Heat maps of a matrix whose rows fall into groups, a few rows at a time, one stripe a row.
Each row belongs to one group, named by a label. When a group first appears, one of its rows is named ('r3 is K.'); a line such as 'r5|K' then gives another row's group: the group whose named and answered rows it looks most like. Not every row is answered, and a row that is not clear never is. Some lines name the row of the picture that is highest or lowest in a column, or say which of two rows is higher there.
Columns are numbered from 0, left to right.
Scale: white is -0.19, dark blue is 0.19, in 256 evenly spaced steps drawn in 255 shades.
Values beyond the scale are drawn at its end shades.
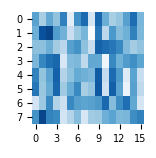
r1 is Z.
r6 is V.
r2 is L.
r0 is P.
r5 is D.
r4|D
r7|Z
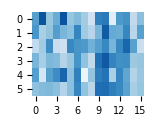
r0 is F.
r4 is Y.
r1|Y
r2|V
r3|L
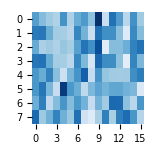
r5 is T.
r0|D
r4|P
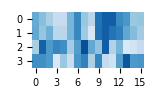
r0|L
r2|F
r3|P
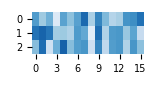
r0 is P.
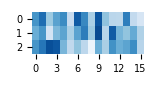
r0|F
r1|D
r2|Z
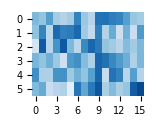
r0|L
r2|F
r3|L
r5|P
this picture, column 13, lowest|4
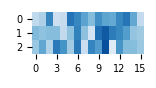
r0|V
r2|Y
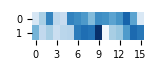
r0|V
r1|P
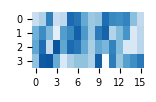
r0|V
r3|Z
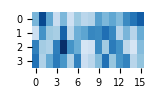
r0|Z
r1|F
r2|T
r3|Y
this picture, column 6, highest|3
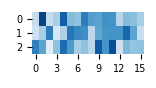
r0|F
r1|V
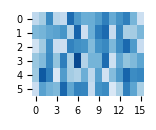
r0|V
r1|Y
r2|V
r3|Y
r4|Z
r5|F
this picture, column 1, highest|4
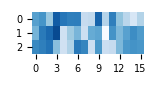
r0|T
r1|Z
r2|P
